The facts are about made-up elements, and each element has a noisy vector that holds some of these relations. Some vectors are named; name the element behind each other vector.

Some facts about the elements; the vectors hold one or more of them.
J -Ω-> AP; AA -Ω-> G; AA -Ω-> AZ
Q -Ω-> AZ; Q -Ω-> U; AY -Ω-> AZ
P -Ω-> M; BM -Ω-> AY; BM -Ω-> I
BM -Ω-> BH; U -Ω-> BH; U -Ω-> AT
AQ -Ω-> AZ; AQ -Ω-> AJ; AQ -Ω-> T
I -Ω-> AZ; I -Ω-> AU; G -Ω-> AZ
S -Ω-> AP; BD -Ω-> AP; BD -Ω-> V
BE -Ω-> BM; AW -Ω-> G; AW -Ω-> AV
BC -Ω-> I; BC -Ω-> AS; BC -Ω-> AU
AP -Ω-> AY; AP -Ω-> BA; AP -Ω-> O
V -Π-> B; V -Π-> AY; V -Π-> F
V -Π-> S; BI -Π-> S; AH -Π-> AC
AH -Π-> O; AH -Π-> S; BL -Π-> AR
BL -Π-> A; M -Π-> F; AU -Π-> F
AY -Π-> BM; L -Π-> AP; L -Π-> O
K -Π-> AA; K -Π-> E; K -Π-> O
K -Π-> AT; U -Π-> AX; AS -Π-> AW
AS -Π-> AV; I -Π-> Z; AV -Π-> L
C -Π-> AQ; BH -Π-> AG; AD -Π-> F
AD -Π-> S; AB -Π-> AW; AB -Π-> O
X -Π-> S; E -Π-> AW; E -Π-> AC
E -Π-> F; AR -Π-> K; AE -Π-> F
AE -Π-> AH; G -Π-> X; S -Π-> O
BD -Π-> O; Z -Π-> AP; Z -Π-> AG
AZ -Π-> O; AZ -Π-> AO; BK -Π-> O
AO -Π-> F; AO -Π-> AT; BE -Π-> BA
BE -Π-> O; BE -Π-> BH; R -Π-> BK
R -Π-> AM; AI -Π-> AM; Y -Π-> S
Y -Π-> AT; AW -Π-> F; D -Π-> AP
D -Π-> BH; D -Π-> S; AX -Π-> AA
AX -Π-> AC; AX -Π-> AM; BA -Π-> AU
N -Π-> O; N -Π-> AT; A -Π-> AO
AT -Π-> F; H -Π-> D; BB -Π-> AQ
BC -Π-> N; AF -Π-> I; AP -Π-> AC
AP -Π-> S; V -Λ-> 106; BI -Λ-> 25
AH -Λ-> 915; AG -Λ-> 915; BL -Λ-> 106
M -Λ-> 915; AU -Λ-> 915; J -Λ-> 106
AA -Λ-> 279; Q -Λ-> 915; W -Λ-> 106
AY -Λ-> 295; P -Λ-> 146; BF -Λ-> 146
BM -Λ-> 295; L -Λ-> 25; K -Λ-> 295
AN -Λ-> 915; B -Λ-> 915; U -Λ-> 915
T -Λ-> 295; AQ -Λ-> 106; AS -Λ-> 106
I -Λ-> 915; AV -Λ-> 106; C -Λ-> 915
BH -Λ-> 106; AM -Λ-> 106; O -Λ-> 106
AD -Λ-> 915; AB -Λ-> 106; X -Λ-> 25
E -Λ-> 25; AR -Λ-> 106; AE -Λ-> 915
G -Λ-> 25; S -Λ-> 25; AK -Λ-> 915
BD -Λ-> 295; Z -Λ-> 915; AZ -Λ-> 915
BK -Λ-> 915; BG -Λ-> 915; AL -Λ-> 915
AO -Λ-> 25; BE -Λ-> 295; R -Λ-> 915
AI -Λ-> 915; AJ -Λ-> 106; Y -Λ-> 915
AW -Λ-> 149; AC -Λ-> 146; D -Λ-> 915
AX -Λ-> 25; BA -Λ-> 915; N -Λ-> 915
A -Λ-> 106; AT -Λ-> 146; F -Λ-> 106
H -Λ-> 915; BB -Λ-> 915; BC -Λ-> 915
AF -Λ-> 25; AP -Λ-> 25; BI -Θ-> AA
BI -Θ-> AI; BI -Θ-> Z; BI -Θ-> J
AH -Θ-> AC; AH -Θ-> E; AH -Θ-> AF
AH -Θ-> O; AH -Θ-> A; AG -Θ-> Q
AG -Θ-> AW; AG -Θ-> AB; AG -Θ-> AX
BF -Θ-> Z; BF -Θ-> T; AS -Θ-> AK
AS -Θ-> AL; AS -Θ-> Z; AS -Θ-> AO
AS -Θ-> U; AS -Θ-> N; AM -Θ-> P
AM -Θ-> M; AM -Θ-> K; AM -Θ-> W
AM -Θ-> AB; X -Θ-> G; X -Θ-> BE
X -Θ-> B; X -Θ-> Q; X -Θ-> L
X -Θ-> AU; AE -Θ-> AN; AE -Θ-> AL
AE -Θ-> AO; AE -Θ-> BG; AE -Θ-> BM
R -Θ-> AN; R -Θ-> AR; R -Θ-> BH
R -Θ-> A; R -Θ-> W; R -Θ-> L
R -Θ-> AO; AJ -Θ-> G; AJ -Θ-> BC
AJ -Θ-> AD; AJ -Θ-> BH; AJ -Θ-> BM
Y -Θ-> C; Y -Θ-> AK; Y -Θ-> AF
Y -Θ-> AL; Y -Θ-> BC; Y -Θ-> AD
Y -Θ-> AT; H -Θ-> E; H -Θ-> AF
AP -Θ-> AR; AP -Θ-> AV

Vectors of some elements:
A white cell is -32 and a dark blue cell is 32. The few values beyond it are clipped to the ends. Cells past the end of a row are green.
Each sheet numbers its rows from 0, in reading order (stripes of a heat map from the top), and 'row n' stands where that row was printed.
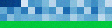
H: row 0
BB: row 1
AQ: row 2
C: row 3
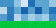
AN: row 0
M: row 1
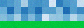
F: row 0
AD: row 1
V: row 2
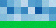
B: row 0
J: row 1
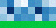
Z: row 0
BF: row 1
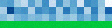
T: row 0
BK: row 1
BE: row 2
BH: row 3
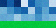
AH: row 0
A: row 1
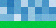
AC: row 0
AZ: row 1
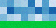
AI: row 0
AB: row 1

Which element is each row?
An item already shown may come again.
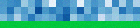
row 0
AT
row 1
AS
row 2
AE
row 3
BC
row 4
K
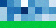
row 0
AP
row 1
G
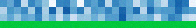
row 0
O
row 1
BH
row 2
D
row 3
O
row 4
AO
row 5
U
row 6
Y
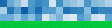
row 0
W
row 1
AD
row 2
AX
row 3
AX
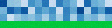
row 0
AM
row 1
O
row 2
AV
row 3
W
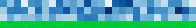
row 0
S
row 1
I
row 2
AW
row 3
R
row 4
E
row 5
U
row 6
BI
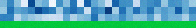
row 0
AL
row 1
X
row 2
S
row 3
AR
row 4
A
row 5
AT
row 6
F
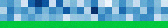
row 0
BG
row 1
AF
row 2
Q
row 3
Z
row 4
U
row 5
BM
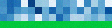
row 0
Y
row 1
AG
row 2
AJ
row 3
L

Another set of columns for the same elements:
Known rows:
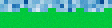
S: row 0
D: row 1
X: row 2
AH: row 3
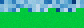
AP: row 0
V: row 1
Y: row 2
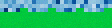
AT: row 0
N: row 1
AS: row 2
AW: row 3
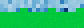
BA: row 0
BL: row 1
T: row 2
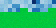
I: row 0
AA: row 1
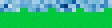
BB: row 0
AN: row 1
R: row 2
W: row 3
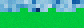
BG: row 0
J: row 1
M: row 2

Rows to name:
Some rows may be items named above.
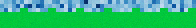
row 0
BM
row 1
AC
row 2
X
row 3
AG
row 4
G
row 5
H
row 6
X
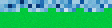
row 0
AX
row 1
AC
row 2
O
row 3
BM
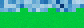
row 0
AV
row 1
AD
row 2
AJ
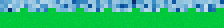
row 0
BF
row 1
I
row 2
K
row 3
X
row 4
AX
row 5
X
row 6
Z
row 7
F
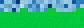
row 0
AE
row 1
AR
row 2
K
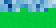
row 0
U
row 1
AF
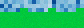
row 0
A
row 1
BI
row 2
Q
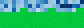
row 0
X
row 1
E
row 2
AM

